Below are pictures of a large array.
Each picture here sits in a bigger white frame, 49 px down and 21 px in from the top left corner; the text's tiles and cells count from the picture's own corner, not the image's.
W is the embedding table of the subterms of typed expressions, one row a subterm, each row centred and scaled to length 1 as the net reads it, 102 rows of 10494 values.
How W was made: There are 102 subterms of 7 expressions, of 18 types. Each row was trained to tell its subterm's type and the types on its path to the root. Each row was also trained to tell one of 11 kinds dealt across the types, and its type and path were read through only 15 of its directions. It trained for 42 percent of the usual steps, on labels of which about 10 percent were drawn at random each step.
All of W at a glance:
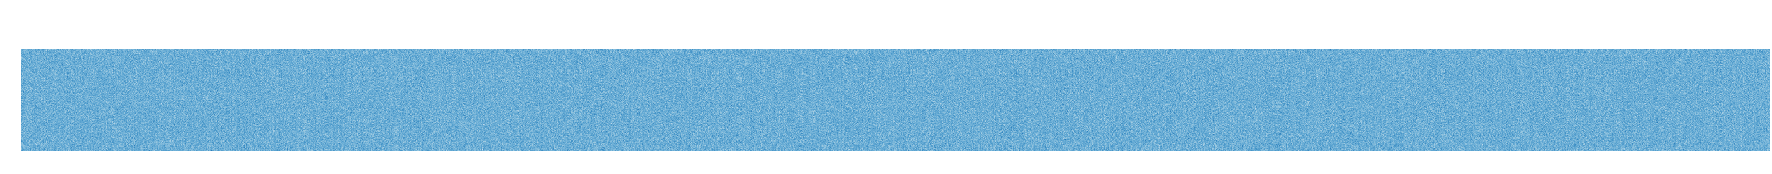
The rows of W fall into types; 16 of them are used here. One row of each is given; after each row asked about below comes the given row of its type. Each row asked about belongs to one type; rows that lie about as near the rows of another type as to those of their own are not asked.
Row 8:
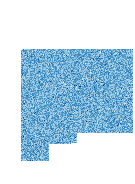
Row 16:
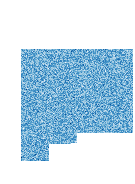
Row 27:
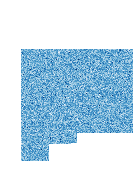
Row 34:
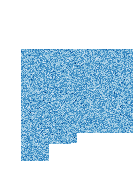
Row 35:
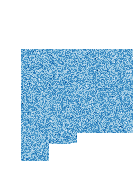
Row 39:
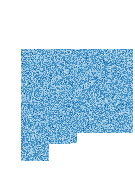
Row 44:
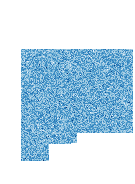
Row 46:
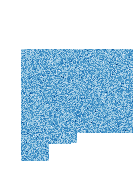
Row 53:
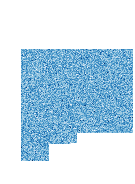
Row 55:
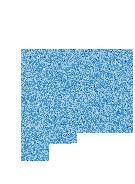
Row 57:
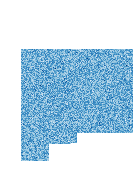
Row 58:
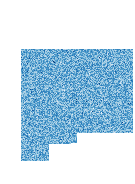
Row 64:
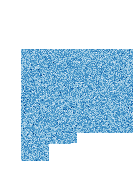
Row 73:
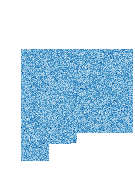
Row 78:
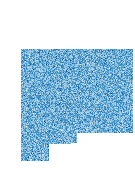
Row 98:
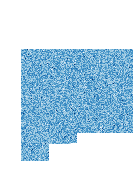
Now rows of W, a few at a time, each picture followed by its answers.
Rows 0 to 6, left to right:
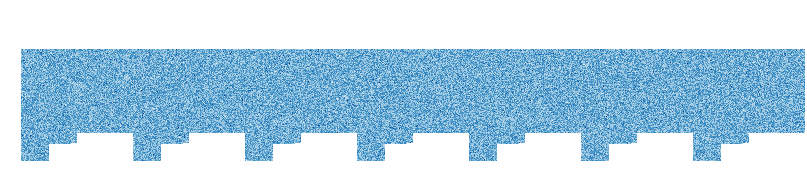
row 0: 64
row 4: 35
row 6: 58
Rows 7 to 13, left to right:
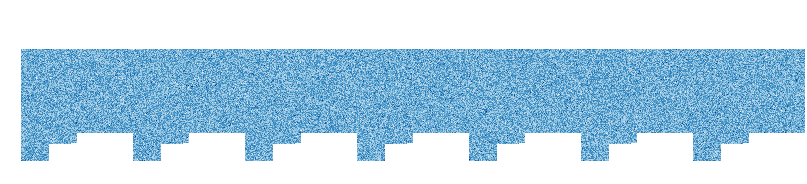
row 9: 27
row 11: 78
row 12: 44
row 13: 55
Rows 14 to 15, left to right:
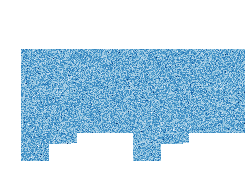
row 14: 78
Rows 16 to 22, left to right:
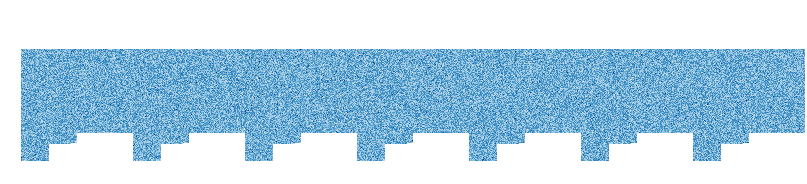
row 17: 98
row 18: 35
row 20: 73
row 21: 64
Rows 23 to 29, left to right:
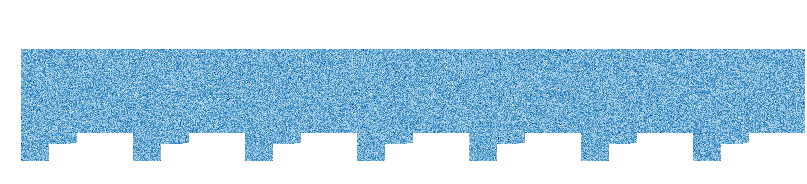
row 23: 73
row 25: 16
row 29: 39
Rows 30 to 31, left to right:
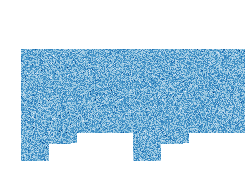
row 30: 35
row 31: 55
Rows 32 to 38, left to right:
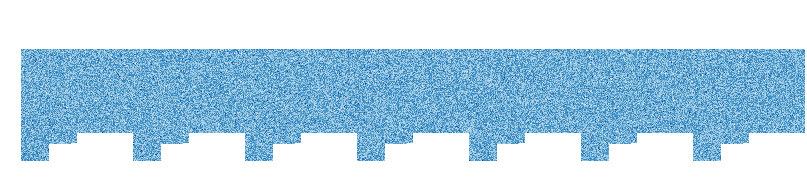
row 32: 55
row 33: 73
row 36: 64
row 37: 57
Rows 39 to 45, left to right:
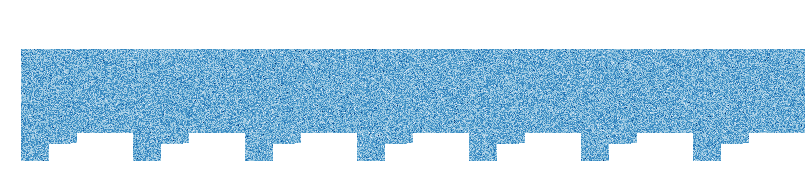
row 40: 46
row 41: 16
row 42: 16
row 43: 8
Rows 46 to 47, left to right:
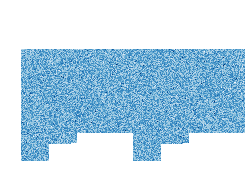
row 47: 73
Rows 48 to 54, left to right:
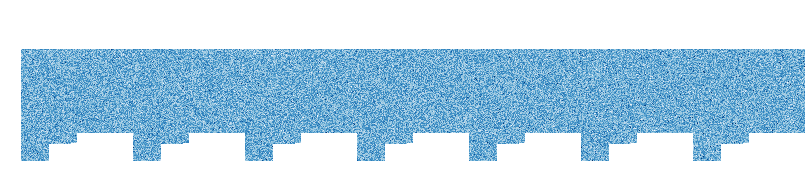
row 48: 34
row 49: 73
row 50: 39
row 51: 64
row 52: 8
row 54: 44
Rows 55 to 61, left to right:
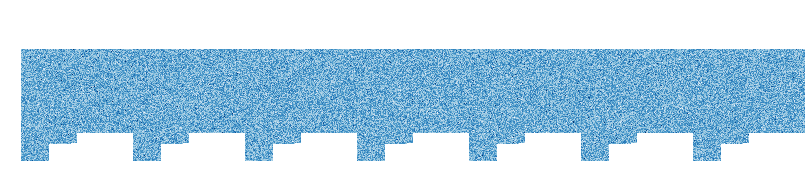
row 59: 39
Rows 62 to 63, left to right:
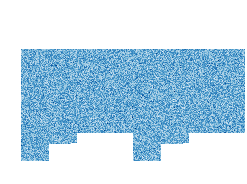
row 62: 16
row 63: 27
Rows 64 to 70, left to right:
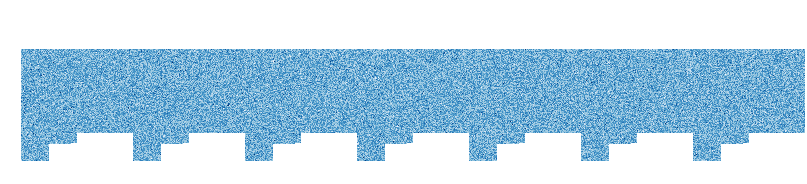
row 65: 57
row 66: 46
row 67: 16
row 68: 98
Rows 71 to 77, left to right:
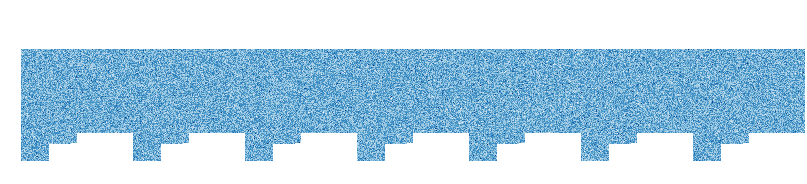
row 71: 16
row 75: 58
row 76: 98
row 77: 78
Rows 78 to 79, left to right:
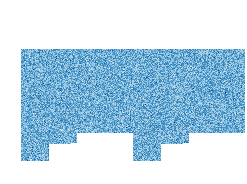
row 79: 27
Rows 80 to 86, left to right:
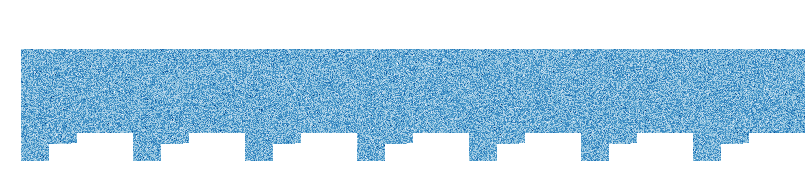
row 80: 98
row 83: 73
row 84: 46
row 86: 46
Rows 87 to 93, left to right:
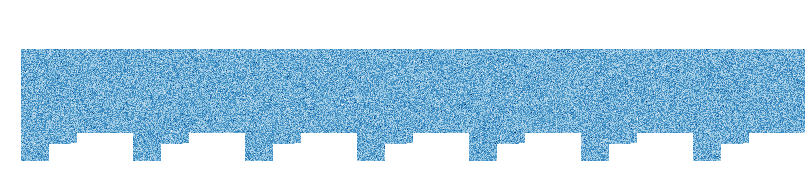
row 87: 34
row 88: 78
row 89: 78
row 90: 39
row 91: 34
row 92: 34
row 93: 98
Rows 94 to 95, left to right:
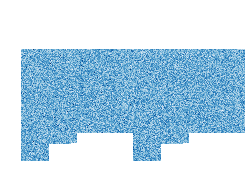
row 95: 55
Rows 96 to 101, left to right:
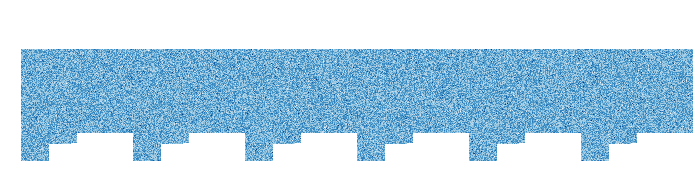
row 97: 78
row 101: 98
